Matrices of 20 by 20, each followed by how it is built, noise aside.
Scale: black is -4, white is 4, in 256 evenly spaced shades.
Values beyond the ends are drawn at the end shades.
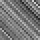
Toeplitz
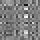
low rank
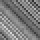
Toeplitz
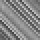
Toeplitz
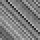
Toeplitz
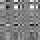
low rank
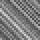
Toeplitz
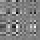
low rank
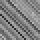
Toeplitz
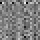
low rank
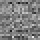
low rank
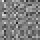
low rank
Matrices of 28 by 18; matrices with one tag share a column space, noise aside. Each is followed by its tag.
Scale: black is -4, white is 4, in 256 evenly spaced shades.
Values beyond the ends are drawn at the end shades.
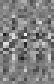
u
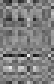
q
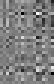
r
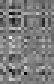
r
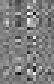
r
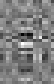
u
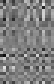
q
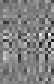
u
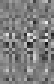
u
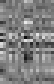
u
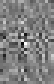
u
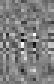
u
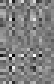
q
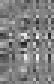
u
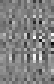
u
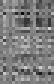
r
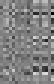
r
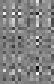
r
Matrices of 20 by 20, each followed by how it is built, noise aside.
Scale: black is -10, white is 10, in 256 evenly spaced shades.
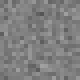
noise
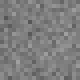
noise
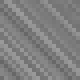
Toeplitz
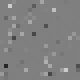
sparse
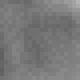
smooth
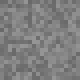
noise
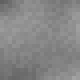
smooth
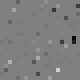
sparse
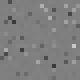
sparse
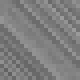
Toeplitz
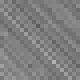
Toeplitz
